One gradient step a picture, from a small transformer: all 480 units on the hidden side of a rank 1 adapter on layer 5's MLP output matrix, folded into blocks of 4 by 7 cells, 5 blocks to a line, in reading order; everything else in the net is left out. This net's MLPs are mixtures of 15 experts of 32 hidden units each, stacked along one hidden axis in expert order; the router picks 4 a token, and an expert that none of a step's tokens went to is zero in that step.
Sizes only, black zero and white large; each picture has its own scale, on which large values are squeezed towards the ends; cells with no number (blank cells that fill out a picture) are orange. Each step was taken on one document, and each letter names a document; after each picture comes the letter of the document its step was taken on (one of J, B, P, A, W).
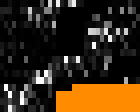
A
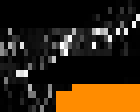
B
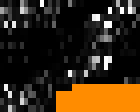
A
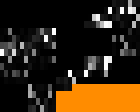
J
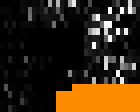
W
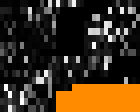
A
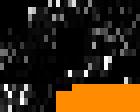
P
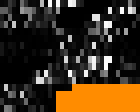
A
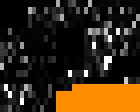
P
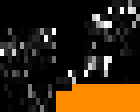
J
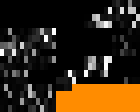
J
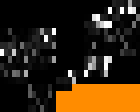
J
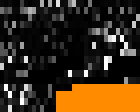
P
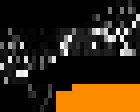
B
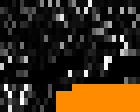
P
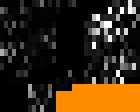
W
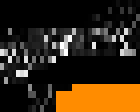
B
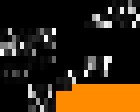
J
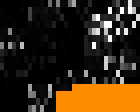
W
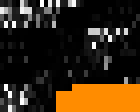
A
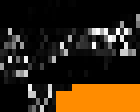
B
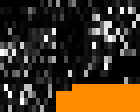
P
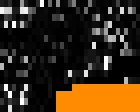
P
